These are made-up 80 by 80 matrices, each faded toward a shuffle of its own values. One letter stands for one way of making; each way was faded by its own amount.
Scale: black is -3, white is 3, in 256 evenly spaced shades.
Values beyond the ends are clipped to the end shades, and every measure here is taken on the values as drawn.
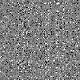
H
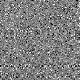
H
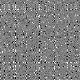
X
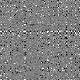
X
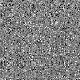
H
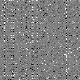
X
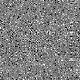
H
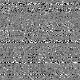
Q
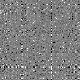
X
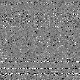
Q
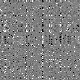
X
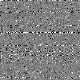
Q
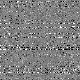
Q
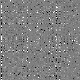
X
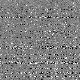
Q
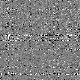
Q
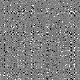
X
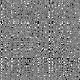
X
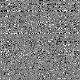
Q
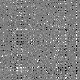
X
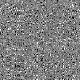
H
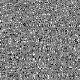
H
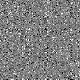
H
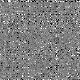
Q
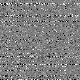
Q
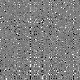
X
